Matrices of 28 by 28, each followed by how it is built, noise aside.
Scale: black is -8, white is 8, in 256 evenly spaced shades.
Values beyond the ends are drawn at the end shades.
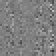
uneven columns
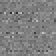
uneven rows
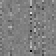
uneven columns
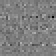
uneven rows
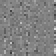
uneven columns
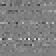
uneven rows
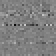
uneven rows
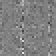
uneven columns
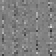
uneven columns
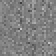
uneven columns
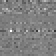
uneven rows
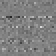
uneven rows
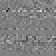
uneven rows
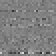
uneven rows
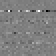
uneven rows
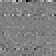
uneven rows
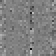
uneven columns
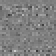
uneven rows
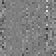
uneven columns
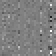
uneven columns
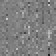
uneven columns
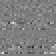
uneven rows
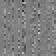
uneven columns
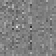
uneven columns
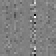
uneven columns
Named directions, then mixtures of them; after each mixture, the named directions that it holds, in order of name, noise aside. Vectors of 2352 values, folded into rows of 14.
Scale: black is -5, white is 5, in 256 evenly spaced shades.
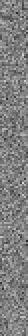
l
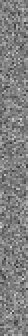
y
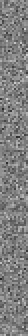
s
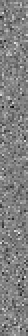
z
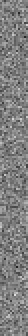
y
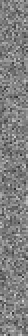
s, y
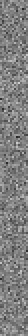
s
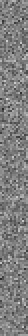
s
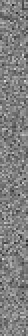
l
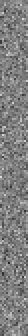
y, z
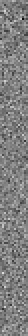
l, s, z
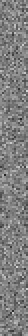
y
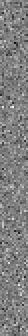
z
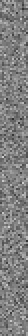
l, y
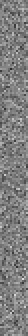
y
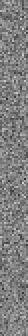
l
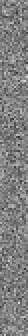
l, s
